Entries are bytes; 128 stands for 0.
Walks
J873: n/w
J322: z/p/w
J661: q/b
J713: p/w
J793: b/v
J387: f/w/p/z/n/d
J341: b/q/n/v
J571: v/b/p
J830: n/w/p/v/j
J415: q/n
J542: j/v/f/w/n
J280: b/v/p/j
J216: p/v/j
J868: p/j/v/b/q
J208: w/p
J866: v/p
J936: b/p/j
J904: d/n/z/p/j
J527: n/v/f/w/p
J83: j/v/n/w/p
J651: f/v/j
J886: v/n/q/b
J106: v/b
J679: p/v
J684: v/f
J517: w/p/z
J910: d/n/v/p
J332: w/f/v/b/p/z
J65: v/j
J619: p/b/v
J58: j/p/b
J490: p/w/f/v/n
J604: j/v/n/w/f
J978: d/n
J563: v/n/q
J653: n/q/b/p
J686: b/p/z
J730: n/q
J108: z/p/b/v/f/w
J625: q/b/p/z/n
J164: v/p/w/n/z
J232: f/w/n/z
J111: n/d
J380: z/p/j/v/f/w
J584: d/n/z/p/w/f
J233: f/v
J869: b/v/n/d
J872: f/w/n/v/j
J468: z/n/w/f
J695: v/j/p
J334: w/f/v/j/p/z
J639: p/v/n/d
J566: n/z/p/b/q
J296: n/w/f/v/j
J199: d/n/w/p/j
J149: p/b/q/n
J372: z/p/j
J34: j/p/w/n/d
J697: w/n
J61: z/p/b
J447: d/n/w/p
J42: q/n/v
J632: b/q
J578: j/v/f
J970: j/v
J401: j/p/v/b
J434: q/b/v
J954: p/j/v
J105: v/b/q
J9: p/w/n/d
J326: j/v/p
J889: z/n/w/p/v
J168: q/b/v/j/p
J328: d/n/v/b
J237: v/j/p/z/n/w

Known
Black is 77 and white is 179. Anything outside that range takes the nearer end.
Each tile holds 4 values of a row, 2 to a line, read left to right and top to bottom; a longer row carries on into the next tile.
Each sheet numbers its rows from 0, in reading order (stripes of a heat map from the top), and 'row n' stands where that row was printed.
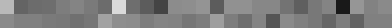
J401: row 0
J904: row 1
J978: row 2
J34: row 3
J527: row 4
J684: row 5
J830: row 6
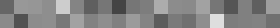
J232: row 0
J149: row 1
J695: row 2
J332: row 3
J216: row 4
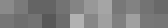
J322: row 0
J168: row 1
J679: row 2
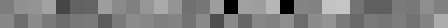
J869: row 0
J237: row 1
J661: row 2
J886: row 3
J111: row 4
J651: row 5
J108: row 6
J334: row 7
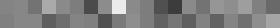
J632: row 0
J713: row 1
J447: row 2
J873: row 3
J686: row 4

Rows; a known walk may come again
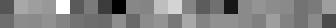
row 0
J653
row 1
J604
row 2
J651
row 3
J149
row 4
J233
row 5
J886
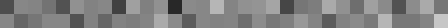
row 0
J372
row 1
J296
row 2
J936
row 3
J872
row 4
J869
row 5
J695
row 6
J697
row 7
J517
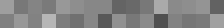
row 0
J415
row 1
J527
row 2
J106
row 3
J34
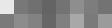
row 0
J910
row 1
J619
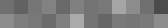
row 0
J684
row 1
J954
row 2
J199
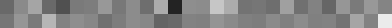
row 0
J42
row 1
J866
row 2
J632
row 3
J566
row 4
J58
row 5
J326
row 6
J625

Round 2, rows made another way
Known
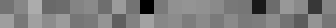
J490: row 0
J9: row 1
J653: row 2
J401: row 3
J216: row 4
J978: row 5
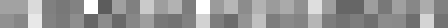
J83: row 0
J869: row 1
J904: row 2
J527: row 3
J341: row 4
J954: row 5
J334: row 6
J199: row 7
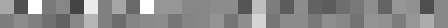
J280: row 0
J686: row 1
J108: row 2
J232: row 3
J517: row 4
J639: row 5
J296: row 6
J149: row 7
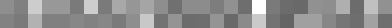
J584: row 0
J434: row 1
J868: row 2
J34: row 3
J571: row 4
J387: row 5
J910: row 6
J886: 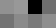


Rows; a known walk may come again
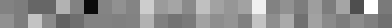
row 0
J830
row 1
J730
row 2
J584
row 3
J542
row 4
J604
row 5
J713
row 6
J280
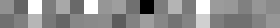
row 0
J936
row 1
J108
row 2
J653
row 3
J527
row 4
J872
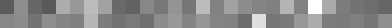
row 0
J639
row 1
J970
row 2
J334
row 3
J164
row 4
J447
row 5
J42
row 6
J65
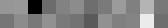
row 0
J886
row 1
J695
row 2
J208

